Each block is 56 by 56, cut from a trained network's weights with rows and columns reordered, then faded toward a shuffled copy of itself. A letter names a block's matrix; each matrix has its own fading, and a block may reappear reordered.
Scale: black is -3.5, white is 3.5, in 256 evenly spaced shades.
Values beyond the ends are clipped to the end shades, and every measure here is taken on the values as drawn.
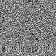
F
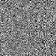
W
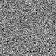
F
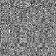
W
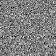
F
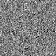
F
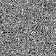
F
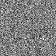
F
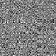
W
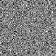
W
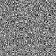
W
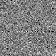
F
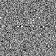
F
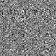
W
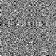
W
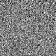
F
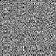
W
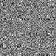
W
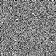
F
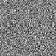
W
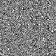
F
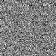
F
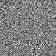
F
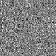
W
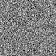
F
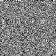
F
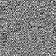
W
